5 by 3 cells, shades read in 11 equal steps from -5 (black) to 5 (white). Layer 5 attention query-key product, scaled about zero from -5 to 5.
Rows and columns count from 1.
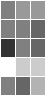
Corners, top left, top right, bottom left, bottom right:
0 1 0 2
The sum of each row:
2 -1 -4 11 1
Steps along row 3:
up down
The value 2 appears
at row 5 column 3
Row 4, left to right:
5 3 3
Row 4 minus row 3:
8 3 4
